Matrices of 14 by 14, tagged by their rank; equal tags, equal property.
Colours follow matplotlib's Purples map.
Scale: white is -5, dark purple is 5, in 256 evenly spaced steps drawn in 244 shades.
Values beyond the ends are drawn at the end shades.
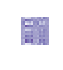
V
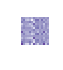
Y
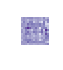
Y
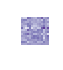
Y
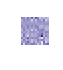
Y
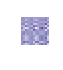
V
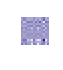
V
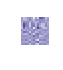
Y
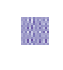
V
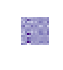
V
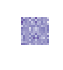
Y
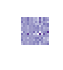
V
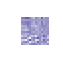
Y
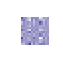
V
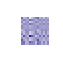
V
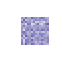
Y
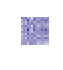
Y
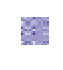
V
